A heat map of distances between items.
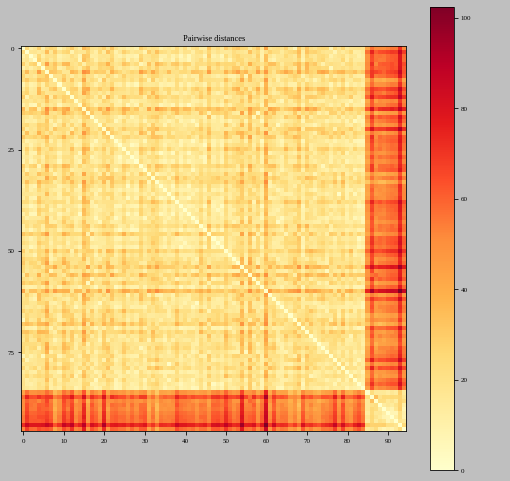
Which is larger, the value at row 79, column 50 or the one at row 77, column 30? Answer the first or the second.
the first
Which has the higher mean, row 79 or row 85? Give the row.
85
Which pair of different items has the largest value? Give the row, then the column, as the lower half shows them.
93, 60
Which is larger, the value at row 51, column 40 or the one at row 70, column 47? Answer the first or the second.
the second
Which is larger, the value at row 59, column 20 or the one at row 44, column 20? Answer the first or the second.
the second
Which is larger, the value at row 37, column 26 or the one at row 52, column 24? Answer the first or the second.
the second
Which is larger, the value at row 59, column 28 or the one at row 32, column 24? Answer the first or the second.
the second
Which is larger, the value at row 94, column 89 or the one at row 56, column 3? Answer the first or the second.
the second
